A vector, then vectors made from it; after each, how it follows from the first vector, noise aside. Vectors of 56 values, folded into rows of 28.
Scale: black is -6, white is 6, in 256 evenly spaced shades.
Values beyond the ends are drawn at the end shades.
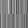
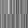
copied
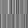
copied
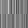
copied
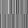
copied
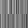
copied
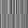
copied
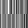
scaled up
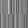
copied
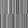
copied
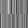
copied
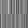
copied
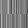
copied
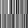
scaled up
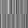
copied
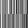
scaled up
